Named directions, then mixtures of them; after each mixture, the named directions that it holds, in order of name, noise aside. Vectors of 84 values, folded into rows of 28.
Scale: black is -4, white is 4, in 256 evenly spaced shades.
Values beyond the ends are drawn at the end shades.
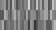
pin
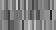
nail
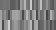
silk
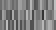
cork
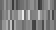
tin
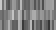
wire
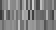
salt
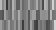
pin, wire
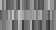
tin, wire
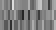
pin, tin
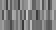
nail, pin, silk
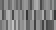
cork, nail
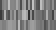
salt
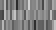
pin, tin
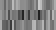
tin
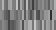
nail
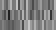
nail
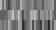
wire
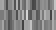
nail, pin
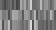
silk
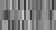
nail, tin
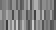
cork, nail, wire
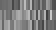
silk, tin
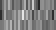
salt, tin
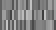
cork, tin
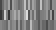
pin, salt, silk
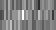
salt, tin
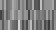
salt, wire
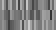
nail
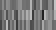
cork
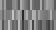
silk, wire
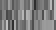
cork, nail, tin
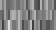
salt, silk, wire
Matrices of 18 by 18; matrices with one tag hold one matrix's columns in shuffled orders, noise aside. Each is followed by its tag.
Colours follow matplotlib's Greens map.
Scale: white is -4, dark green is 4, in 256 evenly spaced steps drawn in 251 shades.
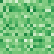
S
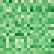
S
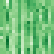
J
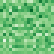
S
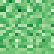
S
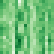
J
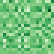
S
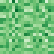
S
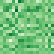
S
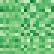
S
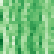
J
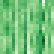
J
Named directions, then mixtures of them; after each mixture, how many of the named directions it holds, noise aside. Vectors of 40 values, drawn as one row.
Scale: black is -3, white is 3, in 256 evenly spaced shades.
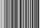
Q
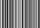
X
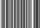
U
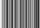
three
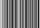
two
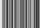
three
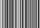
two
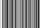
three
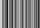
three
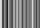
two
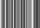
one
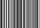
one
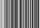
one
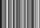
three
